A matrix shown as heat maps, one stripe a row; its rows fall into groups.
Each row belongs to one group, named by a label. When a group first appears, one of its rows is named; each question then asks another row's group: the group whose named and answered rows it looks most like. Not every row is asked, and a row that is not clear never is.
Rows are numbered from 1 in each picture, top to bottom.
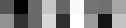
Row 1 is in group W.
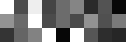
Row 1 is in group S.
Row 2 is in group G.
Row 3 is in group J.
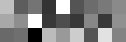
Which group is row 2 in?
G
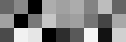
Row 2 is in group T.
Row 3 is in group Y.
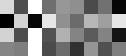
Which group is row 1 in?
S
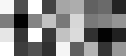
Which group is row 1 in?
S
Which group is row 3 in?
S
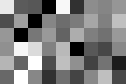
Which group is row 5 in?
S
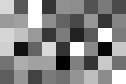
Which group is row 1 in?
S
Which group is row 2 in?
G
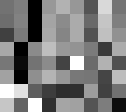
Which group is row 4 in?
T
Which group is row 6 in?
T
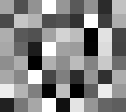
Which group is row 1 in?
T
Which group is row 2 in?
Y
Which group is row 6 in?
G
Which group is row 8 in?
J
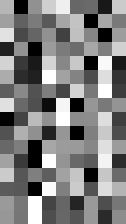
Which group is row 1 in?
T
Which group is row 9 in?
W
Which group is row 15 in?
G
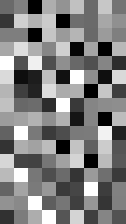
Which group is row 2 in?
J
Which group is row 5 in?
S
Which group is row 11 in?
J
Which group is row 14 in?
Y
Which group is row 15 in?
G
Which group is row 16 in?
J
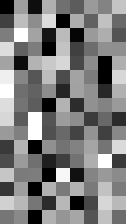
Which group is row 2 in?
J
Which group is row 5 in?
T
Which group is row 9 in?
S
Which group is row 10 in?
G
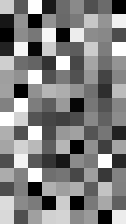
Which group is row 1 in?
S
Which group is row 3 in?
J
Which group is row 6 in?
G
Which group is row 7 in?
T
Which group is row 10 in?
S
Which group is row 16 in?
T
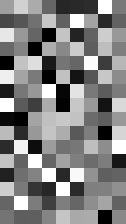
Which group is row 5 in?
Y
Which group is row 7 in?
J
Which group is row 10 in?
T
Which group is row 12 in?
S
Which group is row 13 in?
J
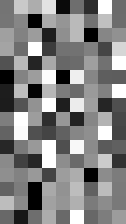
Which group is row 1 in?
J
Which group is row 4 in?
G
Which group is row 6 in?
J
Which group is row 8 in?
J
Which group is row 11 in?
J
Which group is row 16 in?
W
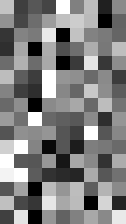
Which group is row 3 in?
J
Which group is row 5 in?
Y
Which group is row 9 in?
G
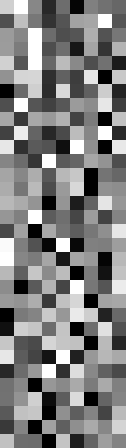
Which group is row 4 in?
G
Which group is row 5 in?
S
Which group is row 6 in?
Y
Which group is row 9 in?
T
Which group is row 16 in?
G
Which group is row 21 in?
W
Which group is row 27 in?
J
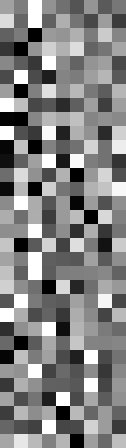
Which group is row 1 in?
G
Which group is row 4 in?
W
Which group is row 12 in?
J
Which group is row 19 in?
G
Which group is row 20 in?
S
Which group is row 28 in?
Y
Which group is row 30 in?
J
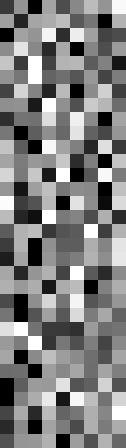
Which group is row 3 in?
J
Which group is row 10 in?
W
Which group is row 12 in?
T
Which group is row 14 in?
T
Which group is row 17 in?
Y
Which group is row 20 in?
W
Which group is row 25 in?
G
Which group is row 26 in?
T
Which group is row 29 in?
J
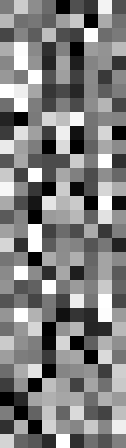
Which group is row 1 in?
J
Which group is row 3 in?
Y
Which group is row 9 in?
W
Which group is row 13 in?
S
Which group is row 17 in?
G
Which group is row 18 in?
S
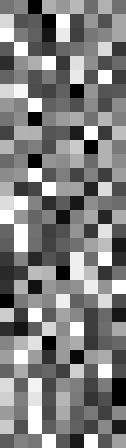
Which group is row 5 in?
J
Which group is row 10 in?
Y
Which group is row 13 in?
G
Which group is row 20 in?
J
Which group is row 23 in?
S
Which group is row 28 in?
S
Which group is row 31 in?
S
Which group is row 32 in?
Y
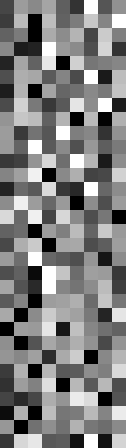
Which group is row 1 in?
Y
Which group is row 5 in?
J
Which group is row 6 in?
Y
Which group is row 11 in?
G
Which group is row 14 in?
Y
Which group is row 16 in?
S
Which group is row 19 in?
G
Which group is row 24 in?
J
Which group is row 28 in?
J
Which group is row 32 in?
Y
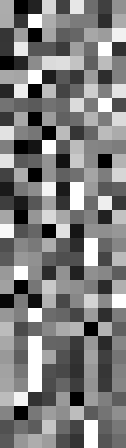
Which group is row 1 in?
W
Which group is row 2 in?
T
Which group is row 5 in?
W
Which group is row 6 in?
G
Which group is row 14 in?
J
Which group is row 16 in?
T
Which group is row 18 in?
Y
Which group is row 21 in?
T
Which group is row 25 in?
G
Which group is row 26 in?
G
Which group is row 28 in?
G
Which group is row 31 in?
Y
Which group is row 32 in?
Y
